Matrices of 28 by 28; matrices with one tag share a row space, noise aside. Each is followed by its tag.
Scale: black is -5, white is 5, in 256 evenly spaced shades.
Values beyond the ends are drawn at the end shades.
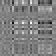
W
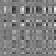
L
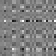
L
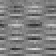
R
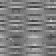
R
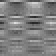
R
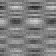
R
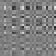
L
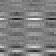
R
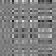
W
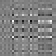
W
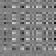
L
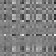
L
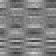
R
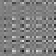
L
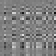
L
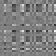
L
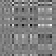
W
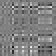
W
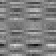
R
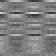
R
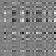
L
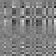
L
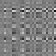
L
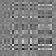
W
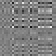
W
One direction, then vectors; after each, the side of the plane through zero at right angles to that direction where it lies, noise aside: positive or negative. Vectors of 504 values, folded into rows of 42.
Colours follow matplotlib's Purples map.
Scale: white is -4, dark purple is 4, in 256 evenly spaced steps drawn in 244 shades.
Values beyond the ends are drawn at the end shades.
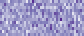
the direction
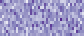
positive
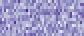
positive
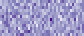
negative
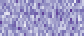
positive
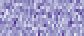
positive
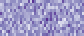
positive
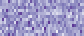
negative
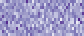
negative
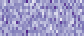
negative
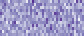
positive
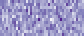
positive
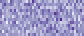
positive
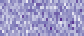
positive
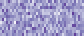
negative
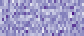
negative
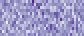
positive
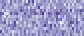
positive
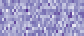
positive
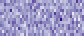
positive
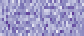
negative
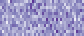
positive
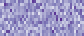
positive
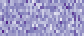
negative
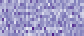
negative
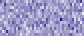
positive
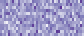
positive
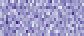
negative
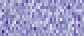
negative
